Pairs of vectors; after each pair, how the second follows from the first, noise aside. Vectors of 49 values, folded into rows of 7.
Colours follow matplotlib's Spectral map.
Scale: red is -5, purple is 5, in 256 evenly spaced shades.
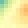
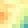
reversed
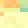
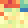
scaled up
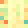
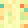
reversed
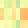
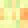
copied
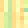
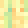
copied
